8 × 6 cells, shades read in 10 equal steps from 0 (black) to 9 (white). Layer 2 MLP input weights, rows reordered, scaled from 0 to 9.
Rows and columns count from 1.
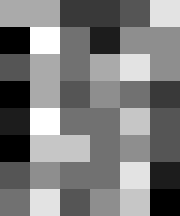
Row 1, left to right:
6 6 2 2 3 8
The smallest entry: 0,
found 4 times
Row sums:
27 24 32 20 28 26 25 27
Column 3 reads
2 4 4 3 4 7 4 3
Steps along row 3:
up down up up down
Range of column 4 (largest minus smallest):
5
